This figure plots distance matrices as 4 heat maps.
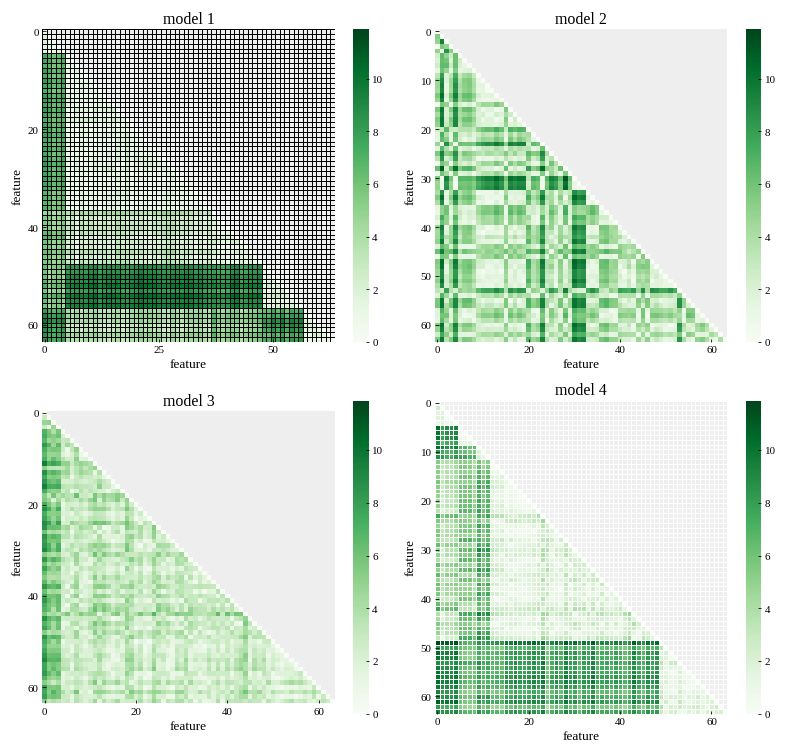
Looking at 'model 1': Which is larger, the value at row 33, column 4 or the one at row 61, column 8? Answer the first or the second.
the first
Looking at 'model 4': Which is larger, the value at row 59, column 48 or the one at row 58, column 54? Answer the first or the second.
the first
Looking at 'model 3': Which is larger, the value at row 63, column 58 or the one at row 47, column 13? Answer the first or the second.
the second
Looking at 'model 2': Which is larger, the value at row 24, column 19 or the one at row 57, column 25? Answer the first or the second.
the second
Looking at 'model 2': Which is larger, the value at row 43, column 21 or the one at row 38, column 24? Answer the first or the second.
the first
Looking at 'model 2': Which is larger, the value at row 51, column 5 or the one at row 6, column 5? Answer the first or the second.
the first
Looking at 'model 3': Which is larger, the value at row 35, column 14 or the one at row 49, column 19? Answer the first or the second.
the second
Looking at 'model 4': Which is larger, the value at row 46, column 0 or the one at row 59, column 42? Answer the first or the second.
the second
